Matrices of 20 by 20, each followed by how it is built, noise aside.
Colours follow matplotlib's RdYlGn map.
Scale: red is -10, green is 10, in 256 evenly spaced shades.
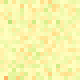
noise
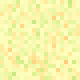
noise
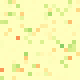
sparse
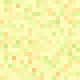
noise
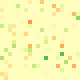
sparse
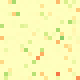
sparse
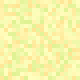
noise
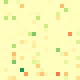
sparse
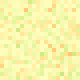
noise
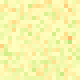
noise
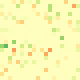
sparse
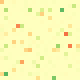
sparse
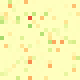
sparse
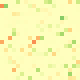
sparse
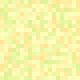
noise
